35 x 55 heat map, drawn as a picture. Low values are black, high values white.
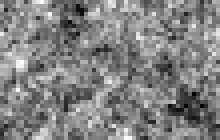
No single row or column stands out from its neighbours. The bottom right is the ninth with the lowest average. Neither half mirrors the other.
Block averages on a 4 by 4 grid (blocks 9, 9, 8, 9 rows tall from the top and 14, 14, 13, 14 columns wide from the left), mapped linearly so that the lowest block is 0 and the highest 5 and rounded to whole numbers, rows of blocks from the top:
5 2 5 4 | 5 3 3 4 | 4 3 3 2 | 3 4 3 0
